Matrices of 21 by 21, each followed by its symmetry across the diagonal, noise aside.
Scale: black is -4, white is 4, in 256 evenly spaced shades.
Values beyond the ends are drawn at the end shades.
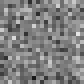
antisymmetric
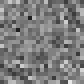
symmetric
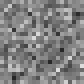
symmetric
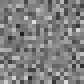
antisymmetric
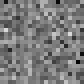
neither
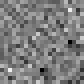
symmetric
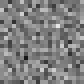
antisymmetric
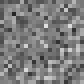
symmetric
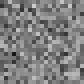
neither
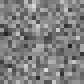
antisymmetric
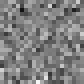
neither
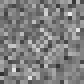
symmetric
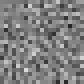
antisymmetric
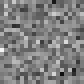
neither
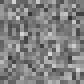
neither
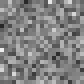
symmetric
